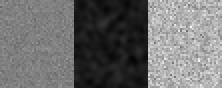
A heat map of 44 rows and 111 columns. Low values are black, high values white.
The table splits into one row of 3 panels. Panel 1,1: middling, fine-grained, faint in contrast. Panel 1,2: very low, blotchy, faint in contrast. Panel 1,3: high, fine-grained.
